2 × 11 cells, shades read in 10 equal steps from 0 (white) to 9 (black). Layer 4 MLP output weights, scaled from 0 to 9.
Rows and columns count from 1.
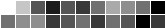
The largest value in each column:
5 4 6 8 6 7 7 5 6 9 9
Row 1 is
0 2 6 8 6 7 5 3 4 5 9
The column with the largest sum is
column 11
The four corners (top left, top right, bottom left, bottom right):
0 9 5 7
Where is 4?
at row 1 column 9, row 2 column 2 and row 2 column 3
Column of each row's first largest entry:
11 10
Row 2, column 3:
4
